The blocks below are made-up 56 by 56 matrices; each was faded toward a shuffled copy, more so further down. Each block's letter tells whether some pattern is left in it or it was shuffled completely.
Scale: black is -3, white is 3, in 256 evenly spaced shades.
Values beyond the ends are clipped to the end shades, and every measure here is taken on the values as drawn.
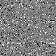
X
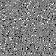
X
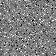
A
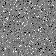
A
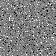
A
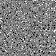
X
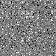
X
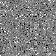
X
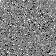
A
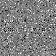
X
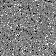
A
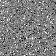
X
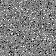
A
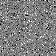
X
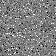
A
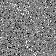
A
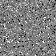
X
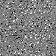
X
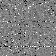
X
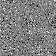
A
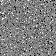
A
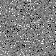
X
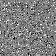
X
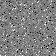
A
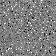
A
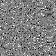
X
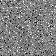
A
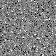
A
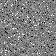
A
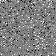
X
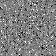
X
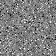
A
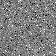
A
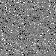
X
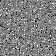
A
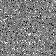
X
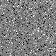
A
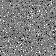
A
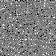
X
